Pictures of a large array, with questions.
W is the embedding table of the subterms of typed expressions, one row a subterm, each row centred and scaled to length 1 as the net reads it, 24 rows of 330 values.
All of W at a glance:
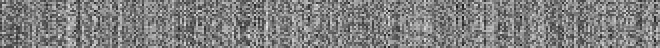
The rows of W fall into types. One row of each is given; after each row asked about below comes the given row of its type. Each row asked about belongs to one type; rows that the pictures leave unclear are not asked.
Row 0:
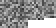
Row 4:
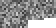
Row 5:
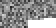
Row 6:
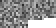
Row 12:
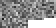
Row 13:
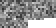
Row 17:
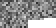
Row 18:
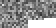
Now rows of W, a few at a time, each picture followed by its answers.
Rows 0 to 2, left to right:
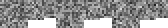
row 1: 13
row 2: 5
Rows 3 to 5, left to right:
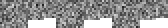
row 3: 17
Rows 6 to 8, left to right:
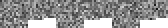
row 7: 18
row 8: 12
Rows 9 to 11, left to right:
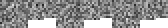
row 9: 17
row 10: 0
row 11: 6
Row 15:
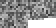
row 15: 13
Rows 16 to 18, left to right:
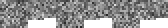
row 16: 4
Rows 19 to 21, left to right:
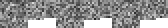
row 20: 0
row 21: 4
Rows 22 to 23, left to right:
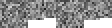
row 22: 12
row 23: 17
